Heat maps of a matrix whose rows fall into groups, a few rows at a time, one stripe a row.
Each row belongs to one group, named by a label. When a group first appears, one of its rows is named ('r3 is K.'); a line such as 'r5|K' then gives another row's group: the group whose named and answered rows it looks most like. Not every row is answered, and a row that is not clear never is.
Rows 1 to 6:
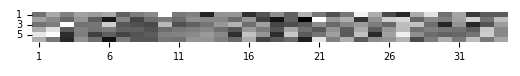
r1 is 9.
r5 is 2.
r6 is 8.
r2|8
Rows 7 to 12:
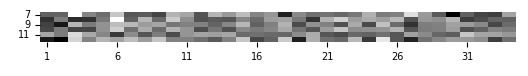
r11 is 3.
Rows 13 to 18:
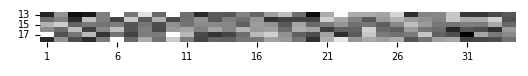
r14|8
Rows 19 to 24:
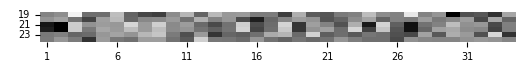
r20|9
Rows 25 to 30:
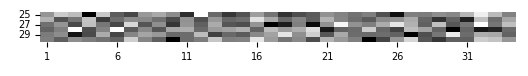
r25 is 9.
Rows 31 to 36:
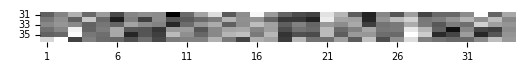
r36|2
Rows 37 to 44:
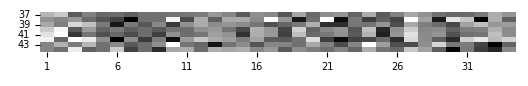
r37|2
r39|3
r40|2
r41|2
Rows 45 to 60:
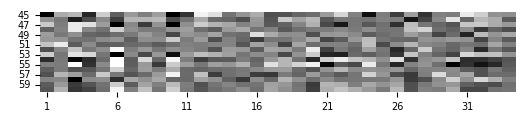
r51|2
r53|3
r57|9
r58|8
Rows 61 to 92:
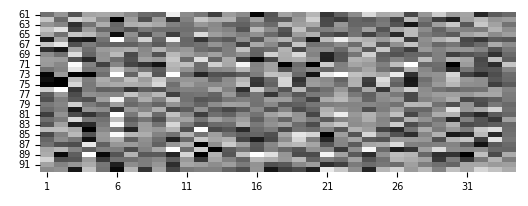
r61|9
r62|3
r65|3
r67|2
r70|9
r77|8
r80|8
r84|9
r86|9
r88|9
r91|3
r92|8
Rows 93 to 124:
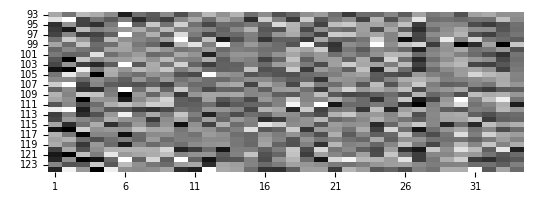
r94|2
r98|9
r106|8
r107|2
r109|3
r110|8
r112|2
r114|9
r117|8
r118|2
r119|8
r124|9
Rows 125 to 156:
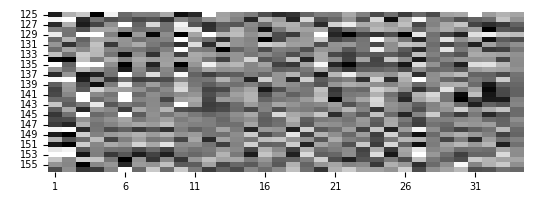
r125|9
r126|2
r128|9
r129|3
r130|9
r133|3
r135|3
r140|9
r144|8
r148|2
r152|2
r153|2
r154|3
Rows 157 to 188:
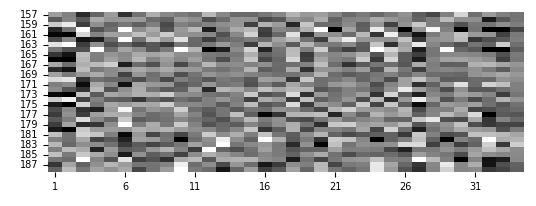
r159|2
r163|2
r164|9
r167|3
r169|3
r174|2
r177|9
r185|3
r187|9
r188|9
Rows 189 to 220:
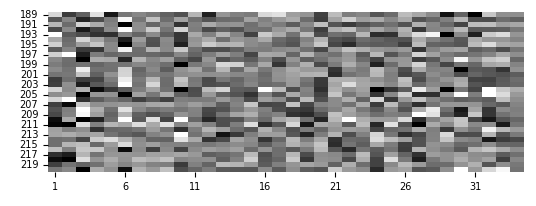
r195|3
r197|2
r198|8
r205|8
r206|2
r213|9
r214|9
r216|3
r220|8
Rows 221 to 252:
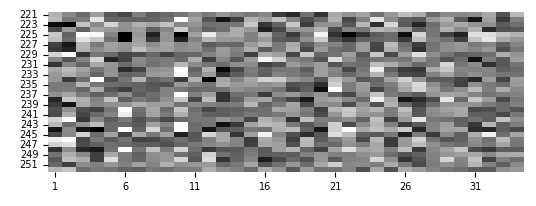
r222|9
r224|9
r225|3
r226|3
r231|9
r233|9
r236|8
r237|9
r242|2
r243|9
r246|2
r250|9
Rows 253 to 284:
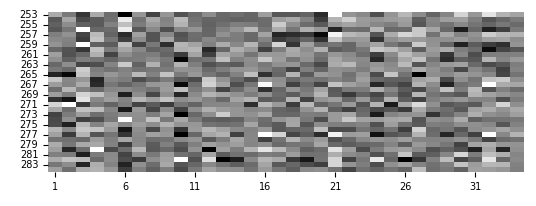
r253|8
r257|8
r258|8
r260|9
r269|3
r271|2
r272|3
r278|9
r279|3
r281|8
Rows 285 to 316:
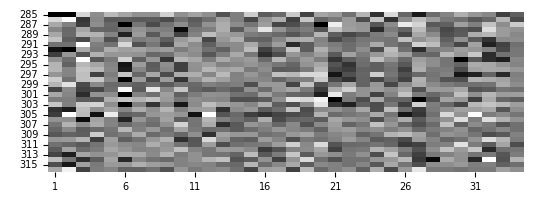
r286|2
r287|8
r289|3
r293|9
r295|3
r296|3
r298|3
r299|2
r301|8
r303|3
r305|9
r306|8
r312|9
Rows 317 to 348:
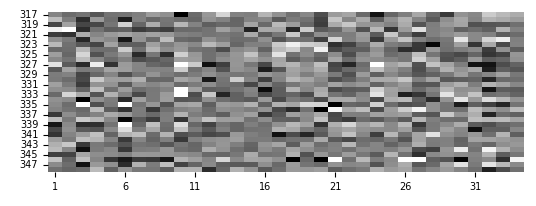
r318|8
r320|2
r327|9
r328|9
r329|8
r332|9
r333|9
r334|8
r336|8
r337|9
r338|3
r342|3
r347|8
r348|9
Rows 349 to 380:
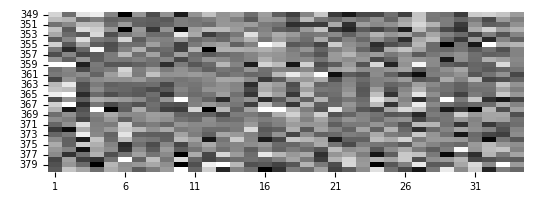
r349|3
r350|2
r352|3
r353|9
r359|2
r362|9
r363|2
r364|2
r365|2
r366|9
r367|2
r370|8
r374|9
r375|3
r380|9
